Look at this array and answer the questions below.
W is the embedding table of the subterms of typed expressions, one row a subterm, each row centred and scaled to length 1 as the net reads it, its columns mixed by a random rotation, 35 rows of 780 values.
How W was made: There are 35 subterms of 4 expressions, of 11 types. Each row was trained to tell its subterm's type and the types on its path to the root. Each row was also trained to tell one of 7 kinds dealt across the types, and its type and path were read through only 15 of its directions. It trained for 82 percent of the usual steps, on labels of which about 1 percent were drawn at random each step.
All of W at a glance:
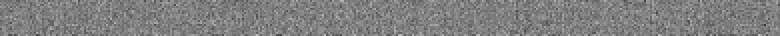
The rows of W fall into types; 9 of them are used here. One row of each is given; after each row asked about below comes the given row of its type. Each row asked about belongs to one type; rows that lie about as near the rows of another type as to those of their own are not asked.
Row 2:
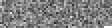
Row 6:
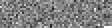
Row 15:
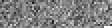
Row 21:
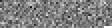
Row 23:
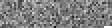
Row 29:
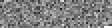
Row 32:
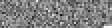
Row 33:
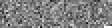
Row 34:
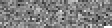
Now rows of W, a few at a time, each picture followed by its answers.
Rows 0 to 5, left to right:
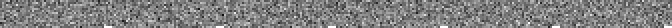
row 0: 29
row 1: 21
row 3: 34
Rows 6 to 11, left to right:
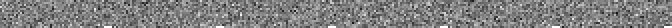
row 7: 34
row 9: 2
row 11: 23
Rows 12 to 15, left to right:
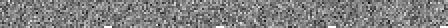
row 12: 29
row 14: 33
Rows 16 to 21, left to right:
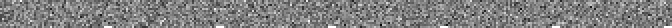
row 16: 33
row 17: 2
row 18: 29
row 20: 15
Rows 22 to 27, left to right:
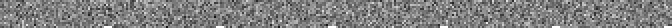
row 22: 21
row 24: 15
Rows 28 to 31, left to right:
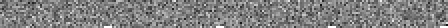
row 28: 34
